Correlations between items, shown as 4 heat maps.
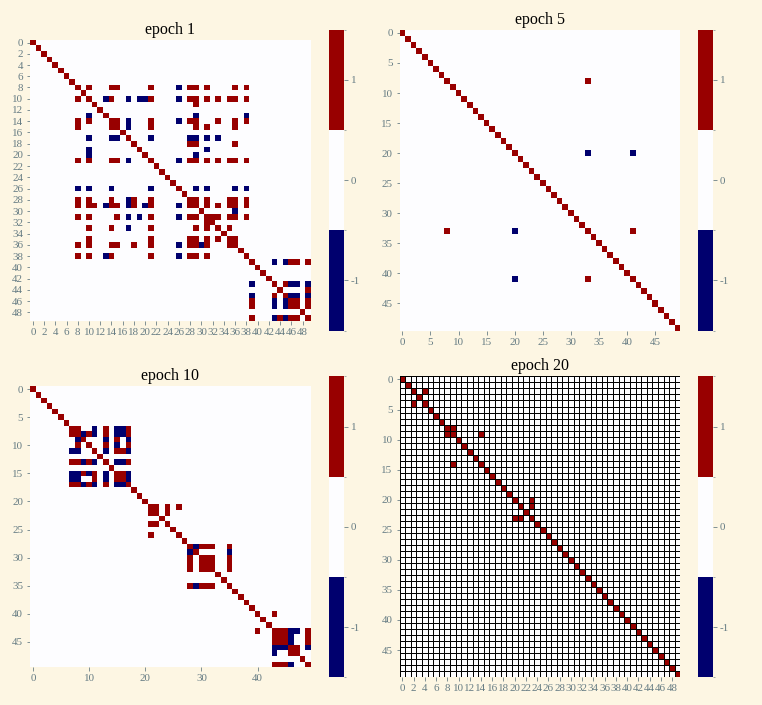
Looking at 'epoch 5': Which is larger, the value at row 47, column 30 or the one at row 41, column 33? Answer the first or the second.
the second
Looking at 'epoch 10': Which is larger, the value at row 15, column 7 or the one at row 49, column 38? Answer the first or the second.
the second
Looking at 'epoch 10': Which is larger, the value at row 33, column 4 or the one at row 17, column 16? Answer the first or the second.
the first
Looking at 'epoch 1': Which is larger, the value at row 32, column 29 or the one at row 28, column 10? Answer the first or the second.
the second
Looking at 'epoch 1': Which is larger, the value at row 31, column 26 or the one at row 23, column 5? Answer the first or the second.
the second
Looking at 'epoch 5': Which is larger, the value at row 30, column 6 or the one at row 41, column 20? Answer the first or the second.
the first
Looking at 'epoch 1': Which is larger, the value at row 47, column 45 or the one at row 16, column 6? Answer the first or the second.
the second
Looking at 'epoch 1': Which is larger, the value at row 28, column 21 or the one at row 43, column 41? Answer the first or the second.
the first
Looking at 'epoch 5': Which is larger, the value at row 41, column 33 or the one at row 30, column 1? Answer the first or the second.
the first
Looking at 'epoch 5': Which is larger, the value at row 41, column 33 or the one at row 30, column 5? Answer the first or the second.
the first
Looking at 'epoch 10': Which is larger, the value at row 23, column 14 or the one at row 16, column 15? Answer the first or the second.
the second
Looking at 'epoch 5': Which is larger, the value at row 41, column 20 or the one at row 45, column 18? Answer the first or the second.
the second
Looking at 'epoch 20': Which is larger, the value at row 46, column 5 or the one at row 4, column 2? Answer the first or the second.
the second
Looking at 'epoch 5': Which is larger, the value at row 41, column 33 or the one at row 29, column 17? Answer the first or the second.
the first
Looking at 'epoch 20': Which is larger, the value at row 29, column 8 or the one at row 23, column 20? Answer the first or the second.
the second
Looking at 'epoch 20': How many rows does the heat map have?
50
